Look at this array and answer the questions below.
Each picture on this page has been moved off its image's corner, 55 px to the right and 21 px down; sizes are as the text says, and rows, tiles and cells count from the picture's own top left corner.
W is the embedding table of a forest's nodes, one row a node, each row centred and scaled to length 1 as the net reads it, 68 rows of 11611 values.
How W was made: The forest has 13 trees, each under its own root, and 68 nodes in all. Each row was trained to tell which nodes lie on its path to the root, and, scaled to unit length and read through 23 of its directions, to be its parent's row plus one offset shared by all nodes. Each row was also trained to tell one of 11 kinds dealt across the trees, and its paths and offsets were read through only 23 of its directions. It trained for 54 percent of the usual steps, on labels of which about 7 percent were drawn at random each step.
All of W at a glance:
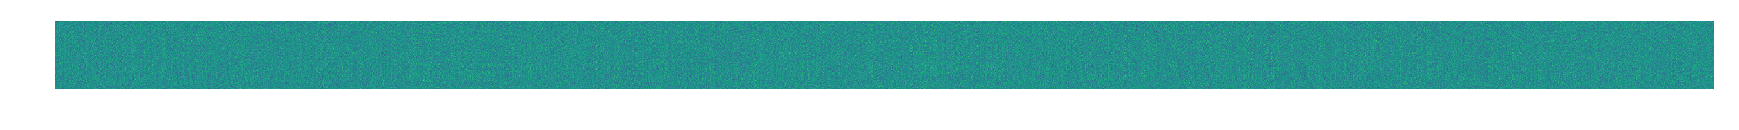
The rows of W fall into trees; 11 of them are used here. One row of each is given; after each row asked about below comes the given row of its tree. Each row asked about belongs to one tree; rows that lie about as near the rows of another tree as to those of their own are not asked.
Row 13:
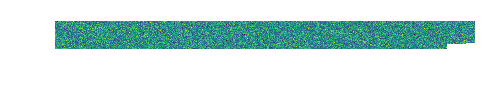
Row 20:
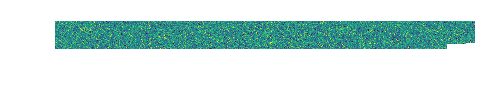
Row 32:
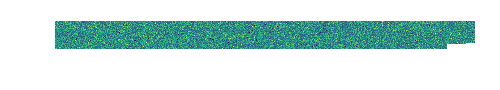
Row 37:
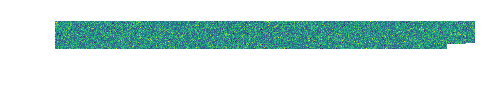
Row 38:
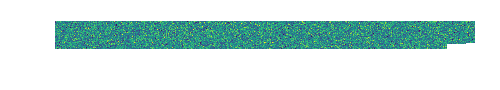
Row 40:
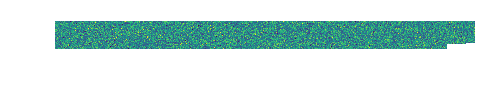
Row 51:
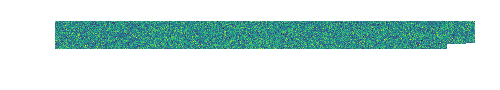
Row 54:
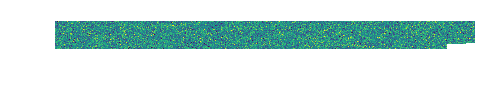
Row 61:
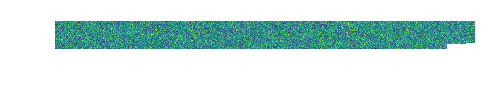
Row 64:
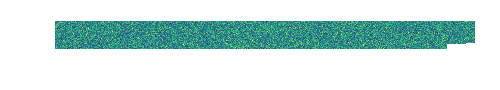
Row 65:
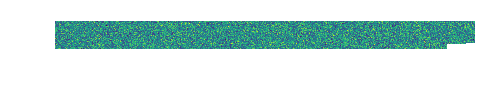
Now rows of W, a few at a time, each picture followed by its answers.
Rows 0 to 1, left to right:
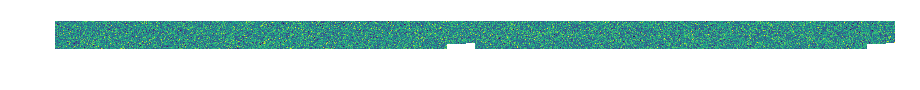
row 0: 40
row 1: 61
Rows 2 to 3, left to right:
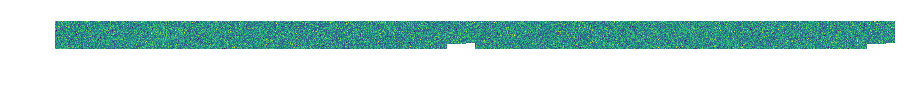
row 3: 64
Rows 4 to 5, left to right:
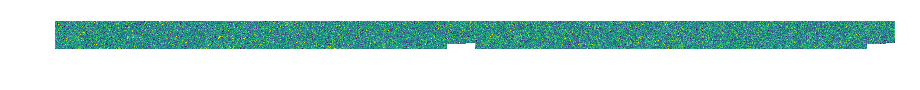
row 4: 51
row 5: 40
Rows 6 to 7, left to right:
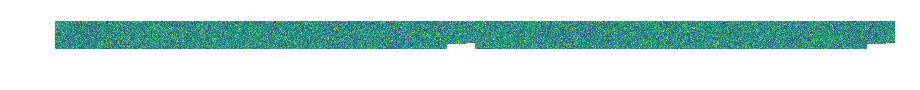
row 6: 37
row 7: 64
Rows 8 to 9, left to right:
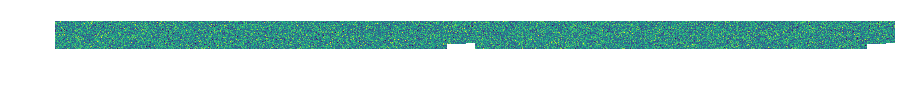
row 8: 54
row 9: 13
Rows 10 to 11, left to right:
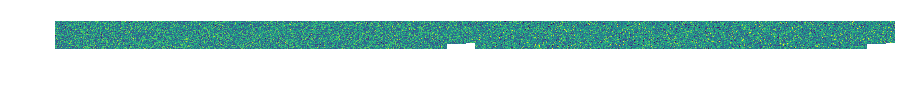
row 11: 20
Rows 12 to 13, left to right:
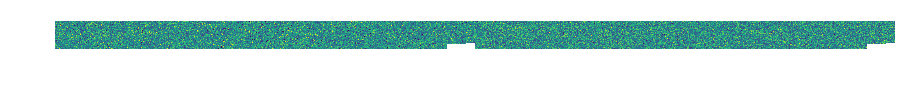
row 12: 61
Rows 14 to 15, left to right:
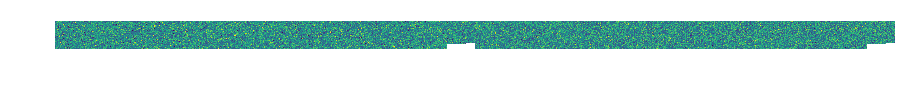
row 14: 32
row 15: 37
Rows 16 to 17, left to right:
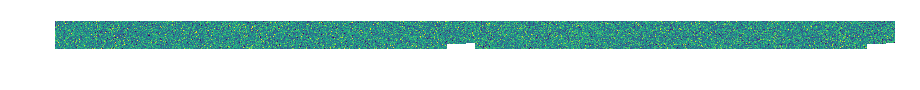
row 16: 51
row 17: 38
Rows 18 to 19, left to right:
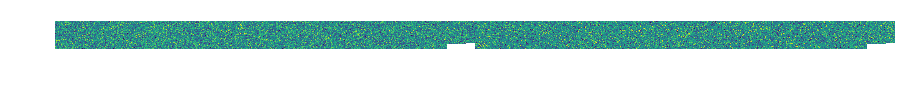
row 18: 32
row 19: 20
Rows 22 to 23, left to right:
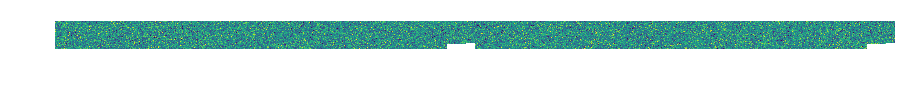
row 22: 13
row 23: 61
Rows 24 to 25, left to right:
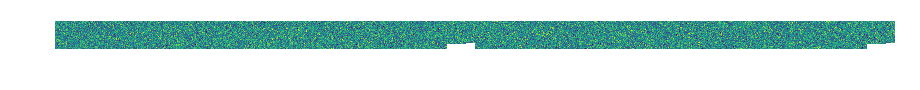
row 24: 40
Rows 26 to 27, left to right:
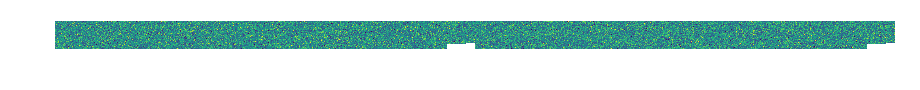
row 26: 54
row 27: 61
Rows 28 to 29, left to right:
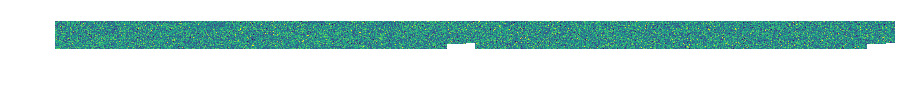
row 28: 54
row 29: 64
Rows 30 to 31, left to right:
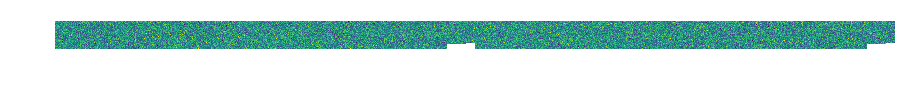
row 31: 32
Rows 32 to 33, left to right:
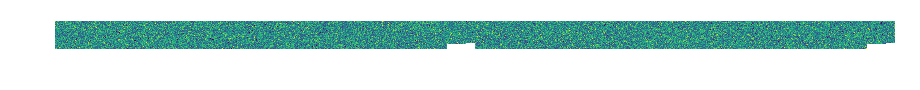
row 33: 40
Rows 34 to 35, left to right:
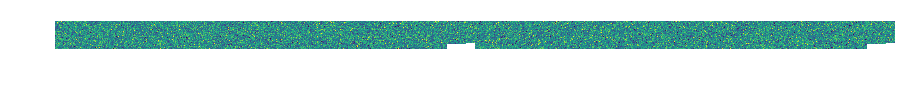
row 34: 13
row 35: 51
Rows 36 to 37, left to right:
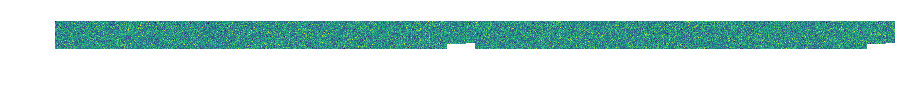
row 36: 61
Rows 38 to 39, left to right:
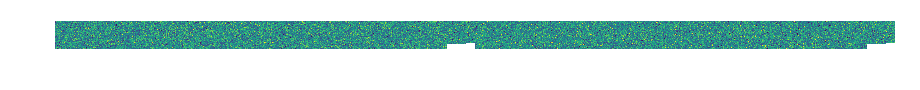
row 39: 54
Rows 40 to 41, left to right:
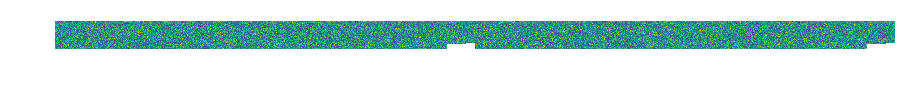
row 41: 40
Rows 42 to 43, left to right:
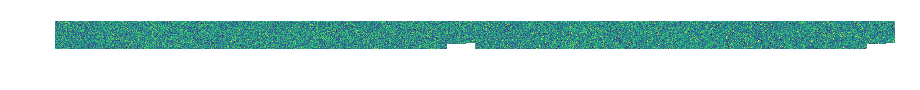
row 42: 13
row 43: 65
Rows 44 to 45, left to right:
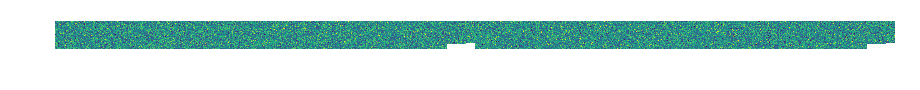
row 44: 20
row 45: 20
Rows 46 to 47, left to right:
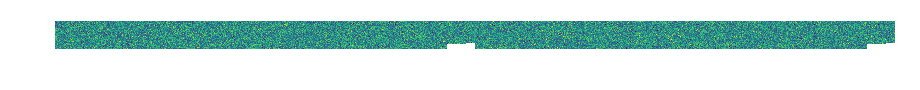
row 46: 51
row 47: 40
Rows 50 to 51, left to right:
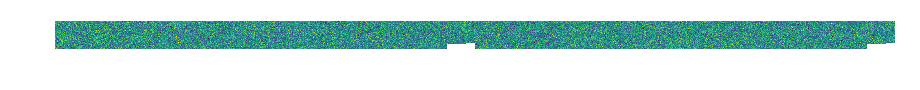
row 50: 13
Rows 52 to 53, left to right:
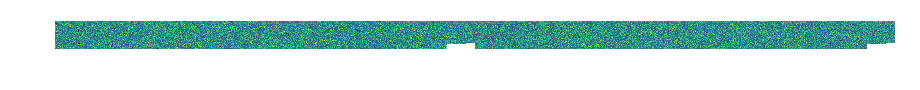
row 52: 65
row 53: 54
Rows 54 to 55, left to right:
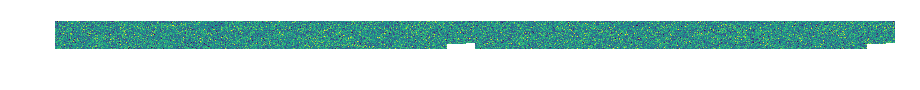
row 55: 54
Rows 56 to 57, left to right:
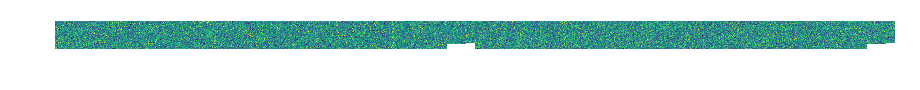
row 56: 32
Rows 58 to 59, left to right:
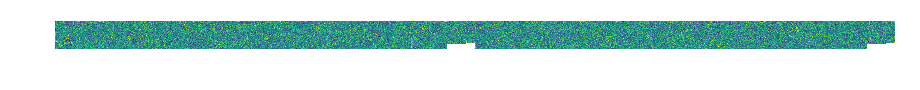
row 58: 54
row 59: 65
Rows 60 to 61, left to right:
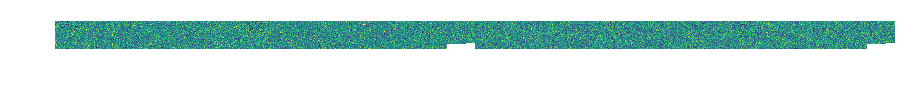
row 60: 20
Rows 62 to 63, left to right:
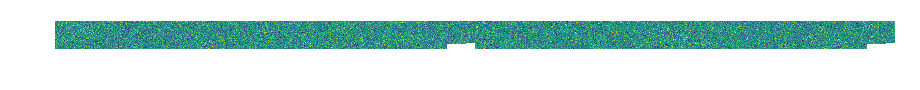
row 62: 64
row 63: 40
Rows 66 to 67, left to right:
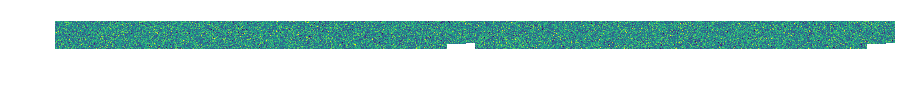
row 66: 32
